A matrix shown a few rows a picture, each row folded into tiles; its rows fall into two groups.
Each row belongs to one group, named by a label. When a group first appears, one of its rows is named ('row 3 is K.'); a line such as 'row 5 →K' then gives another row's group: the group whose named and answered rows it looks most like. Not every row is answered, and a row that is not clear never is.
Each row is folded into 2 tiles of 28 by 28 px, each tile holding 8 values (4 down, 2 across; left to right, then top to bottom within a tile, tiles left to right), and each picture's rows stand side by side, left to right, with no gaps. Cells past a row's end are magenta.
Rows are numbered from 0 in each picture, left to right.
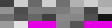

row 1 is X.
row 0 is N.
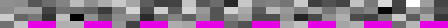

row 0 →N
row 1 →N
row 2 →X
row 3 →N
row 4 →X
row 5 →N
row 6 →N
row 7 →N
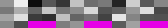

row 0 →X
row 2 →N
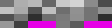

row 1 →X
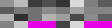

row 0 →N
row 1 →N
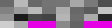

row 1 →X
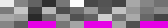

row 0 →X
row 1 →N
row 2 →X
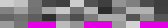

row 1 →N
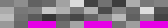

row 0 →X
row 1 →N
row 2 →N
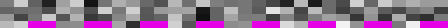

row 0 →N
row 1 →X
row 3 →X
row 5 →N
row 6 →N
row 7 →N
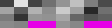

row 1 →X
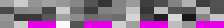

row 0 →N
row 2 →X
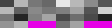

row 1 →X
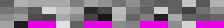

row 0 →X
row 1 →X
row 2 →X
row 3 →N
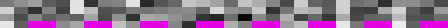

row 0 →X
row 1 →N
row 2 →N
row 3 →X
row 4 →N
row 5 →N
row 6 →X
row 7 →X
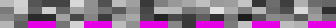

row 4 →N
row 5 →N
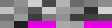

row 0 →X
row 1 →X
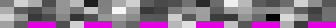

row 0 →X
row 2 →X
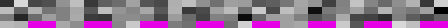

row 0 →N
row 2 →N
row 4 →N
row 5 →X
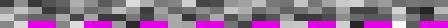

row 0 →N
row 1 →N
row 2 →X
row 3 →N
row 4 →X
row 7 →X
